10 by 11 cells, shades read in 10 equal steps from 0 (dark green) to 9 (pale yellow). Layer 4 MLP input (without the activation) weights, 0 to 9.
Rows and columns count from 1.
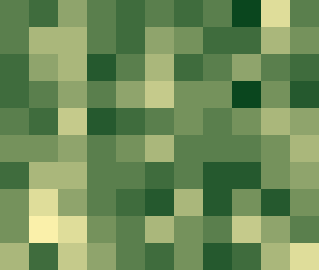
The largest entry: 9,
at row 9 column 2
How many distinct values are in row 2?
5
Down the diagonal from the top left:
3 6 6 3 2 6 3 1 7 6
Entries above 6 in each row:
1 0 0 1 1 0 0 1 3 2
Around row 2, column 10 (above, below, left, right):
8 3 2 4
